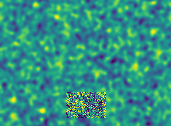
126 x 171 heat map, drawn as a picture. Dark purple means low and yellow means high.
Neither half mirrors the other. Overall the values sit about 50% of the way up the scale. The bottom middle is the roughest part. In the bottom middle lies a patch that is rougher than the rest. The texture is blotchy.
